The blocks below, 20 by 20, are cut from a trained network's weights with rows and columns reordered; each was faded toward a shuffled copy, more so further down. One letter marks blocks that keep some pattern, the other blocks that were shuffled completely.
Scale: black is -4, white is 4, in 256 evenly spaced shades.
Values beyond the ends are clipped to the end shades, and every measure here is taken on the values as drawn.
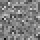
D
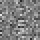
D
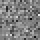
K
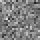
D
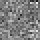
D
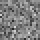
K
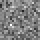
D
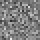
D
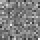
D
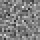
K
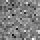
K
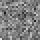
K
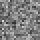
K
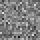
K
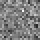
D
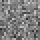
K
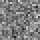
K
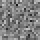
K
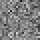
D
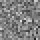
K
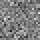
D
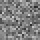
K
